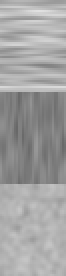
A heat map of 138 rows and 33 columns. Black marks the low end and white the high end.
The table splits into 3 rows of 1 panel. Panel 1,1: high, streaked across. Panel 2,1: middling, streaked downward, faint in contrast. Panel 3,1: high, blotchy, faint in contrast.
